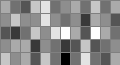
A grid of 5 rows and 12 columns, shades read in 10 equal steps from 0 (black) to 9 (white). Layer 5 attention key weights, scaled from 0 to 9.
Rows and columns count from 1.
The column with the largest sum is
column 5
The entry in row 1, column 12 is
6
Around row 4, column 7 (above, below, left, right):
9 0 4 3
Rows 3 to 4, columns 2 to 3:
2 4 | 6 6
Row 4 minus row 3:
2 4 2 -5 0 -4 -7 -3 4 -6 -2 1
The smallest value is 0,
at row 5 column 7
